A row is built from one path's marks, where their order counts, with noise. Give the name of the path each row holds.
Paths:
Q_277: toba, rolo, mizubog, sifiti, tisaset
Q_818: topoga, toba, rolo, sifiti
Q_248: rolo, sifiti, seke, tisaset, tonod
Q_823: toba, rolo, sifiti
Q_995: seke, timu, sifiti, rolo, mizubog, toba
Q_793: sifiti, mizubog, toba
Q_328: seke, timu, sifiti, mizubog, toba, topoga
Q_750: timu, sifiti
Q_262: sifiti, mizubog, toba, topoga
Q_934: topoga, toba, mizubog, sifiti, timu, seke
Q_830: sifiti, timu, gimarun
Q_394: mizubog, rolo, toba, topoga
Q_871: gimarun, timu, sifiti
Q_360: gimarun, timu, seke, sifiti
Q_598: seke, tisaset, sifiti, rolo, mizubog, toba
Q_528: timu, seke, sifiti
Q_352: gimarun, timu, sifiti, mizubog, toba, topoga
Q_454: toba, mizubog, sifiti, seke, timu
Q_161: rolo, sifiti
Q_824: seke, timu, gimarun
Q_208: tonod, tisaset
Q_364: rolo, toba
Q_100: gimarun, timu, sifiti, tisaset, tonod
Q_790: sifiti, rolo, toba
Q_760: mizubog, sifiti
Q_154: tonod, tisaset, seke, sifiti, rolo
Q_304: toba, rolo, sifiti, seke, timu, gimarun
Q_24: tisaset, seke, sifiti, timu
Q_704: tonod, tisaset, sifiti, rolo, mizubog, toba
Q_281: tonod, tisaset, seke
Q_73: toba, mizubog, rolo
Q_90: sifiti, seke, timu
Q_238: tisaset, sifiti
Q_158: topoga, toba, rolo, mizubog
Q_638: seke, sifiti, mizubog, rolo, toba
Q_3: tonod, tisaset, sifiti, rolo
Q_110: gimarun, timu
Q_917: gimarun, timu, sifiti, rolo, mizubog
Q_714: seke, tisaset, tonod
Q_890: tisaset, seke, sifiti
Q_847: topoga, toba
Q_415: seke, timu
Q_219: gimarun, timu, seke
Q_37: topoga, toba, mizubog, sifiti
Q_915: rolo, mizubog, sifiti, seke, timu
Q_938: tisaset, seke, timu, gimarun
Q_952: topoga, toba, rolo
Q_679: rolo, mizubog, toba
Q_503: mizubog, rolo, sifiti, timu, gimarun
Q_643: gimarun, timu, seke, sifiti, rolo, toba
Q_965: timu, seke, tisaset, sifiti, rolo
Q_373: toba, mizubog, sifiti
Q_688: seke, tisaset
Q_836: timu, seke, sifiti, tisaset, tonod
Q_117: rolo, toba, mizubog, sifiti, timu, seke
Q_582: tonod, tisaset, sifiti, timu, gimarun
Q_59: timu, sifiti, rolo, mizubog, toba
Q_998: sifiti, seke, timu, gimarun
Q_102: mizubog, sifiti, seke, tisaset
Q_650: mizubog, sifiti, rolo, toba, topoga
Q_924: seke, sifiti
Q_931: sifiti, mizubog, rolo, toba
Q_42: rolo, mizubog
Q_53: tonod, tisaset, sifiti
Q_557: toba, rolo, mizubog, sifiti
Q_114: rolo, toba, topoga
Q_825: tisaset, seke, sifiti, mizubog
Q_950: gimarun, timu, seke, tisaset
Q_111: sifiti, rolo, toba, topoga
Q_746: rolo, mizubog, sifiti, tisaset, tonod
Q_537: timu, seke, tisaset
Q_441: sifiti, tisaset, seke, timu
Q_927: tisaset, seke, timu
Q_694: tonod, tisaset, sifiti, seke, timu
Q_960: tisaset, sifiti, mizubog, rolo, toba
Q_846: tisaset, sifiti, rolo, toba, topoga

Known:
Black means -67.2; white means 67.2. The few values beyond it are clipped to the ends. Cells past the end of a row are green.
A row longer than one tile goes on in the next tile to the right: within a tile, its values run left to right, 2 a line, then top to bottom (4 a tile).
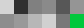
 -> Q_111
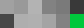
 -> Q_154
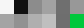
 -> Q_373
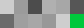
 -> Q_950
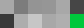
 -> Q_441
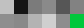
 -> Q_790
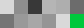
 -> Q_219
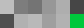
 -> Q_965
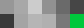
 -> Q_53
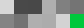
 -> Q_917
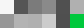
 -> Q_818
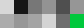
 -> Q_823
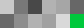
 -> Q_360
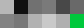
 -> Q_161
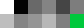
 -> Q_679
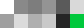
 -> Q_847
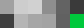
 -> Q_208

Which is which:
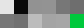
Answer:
Q_760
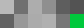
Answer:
Q_704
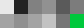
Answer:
Q_277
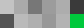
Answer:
Q_938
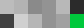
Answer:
Q_927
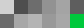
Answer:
Q_995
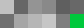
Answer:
Q_846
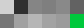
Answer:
Q_638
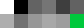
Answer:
Q_42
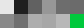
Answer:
Q_503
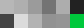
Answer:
Q_688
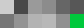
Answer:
Q_960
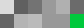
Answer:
Q_328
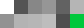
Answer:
Q_37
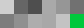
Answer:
Q_643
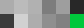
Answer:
Q_714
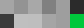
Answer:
Q_890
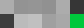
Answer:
Q_24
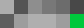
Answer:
Q_248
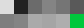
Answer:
Q_915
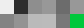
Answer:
Q_262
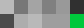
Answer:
Q_825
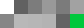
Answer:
Q_934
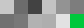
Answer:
Q_871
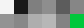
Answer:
Q_650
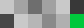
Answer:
Q_537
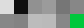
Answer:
Q_793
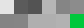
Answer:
Q_352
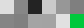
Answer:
Q_110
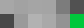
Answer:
Q_582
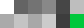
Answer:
Q_952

